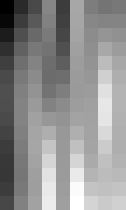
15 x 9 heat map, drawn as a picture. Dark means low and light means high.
Values rise toward the bottom right. The bottom middle is the ninth with the highest average. Streaks run downward. The ninth with the lowest average is the top left.
